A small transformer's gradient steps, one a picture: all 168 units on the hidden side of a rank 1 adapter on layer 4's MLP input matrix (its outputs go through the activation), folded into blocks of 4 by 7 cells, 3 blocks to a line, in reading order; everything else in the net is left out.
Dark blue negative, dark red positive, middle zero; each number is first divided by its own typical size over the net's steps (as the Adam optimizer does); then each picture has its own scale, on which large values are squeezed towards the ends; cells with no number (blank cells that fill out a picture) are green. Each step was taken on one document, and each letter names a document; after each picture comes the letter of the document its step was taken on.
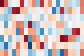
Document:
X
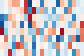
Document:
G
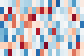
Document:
G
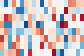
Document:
X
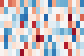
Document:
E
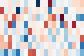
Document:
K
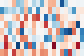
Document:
E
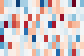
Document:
K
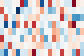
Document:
K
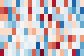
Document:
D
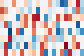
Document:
E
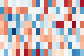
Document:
D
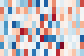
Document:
D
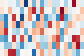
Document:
G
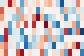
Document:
E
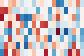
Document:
E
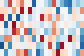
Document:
D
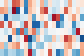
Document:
X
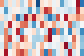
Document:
E
